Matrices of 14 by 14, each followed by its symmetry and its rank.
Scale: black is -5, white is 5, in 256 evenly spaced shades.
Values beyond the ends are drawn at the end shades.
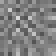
symmetric, rank three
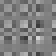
symmetric, rank one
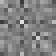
symmetric, rank three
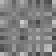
symmetric, rank two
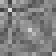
symmetric, rank three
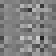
neither, rank two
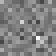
symmetric, rank three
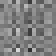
neither, rank two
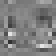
neither, rank two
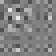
symmetric, rank two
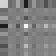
symmetric, rank one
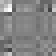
symmetric, rank two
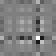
symmetric, rank one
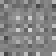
symmetric, rank two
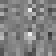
neither, rank two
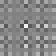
symmetric, rank two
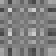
symmetric, rank one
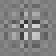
symmetric, rank one
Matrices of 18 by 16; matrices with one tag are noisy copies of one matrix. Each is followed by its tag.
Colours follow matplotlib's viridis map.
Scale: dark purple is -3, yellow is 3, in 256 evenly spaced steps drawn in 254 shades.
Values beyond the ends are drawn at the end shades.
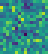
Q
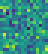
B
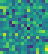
B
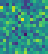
Q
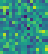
B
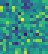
Q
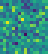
Q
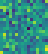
B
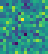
Q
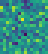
Q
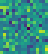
B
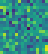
B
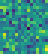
B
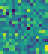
B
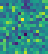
Q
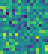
B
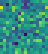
Q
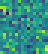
B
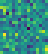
B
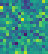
Q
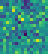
Q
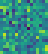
B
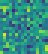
B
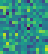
B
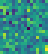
B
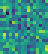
B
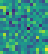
B
